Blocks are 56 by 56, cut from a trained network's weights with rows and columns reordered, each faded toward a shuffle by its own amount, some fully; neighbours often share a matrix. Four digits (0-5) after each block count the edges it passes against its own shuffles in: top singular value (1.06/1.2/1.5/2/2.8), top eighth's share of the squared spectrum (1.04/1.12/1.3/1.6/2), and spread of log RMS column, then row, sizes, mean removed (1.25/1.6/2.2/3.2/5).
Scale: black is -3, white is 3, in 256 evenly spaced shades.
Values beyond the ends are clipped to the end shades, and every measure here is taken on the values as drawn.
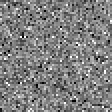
0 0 0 0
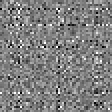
4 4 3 3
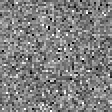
0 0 0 0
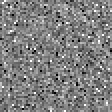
0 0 0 0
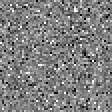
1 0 0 0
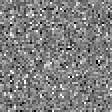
2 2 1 1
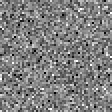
1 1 0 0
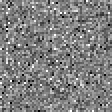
1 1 0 0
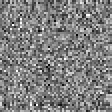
3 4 1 2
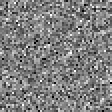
0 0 0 0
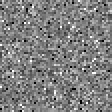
1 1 0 0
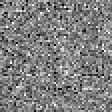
3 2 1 1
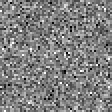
1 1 0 0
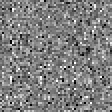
3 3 2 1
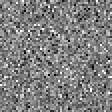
2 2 0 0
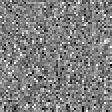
2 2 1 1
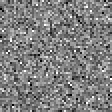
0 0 0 0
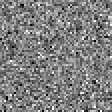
2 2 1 1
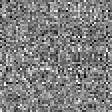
4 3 1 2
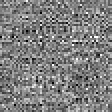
4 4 2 2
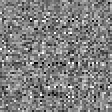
4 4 1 2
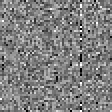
3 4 2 1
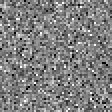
2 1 0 0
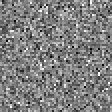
1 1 0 0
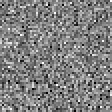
3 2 0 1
